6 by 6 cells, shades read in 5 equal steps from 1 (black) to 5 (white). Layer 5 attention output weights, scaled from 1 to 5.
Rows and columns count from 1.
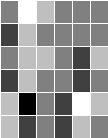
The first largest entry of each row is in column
2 2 2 2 5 1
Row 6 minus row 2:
2 -2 0 -1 1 0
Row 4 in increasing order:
2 2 3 3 3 4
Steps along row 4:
up down same down up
